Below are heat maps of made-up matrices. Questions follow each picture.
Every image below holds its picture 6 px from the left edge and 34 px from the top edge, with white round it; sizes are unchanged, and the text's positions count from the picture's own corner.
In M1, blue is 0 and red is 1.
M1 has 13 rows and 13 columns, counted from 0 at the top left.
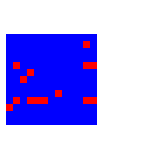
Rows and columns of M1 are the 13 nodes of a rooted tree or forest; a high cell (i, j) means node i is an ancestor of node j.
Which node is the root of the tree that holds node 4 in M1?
9
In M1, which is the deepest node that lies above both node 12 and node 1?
4
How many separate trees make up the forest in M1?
4
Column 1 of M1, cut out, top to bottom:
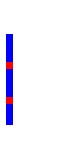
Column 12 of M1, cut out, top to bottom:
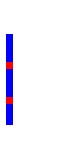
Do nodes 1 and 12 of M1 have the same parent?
yes
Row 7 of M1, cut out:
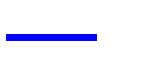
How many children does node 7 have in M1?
0
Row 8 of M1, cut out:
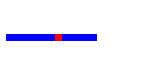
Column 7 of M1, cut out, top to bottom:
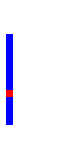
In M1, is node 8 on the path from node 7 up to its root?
yes
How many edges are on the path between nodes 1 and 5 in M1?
3
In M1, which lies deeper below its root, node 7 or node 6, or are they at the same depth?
node 7
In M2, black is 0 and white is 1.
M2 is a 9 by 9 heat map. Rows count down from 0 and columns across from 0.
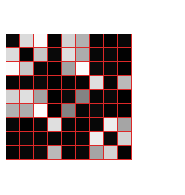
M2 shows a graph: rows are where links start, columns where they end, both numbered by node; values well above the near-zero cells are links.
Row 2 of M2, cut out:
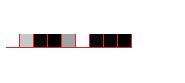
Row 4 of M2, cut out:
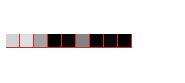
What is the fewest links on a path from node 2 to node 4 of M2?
1
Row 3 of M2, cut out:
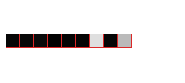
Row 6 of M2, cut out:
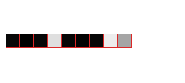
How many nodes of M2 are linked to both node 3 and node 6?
1
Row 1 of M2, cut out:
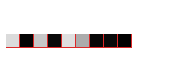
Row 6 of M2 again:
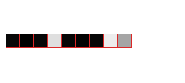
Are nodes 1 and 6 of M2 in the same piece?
no
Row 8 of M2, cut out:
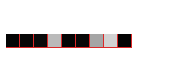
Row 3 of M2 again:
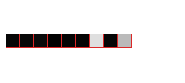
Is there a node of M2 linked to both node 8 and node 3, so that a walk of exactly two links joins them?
yes
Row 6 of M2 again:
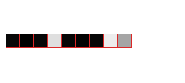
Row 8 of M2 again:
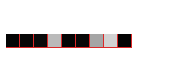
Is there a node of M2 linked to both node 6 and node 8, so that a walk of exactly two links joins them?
yes
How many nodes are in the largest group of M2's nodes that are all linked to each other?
5
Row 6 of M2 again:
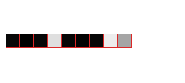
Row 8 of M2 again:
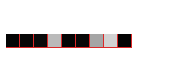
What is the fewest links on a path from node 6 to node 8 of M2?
1
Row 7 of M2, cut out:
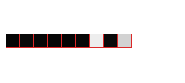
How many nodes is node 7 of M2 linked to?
2
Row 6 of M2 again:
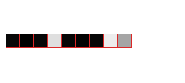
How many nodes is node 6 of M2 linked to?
3
